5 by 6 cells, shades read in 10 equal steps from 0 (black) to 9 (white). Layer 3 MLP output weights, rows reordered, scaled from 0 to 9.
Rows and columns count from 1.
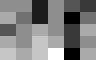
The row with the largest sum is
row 5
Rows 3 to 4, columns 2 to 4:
5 6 5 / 5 7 6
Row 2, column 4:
5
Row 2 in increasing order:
0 1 4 4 5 6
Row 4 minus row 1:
1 0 6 1 -1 3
